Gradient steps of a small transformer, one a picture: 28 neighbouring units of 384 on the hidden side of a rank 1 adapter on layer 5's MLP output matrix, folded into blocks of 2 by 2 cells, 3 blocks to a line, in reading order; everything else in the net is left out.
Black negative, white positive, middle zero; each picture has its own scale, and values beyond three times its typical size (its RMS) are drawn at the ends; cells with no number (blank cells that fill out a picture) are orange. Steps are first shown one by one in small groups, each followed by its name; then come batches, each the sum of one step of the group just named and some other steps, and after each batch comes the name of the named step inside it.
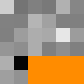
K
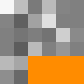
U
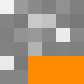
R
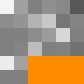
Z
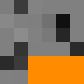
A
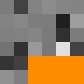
A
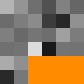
Z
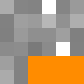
R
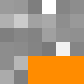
U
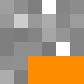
U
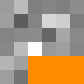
U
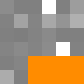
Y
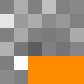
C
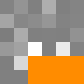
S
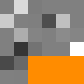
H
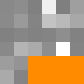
Y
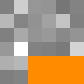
C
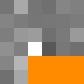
S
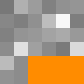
H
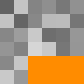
C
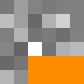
H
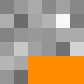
C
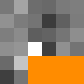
S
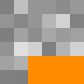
S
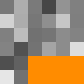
H
